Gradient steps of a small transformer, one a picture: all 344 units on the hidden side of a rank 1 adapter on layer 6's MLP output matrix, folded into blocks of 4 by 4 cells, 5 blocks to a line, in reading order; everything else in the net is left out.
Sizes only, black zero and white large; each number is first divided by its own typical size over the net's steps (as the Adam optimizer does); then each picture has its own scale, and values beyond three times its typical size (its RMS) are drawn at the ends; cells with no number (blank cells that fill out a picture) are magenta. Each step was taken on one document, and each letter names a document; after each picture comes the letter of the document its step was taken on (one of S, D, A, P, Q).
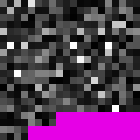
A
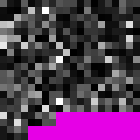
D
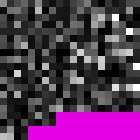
A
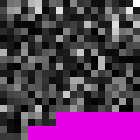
A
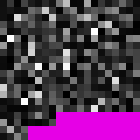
D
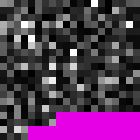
D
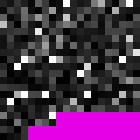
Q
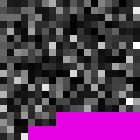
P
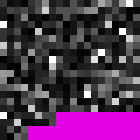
Q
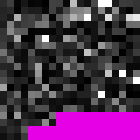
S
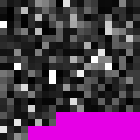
Q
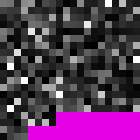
P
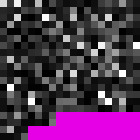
S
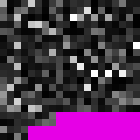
S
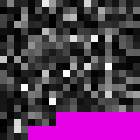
D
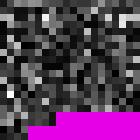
P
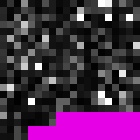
S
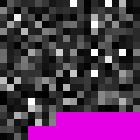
S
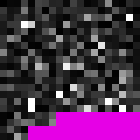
S
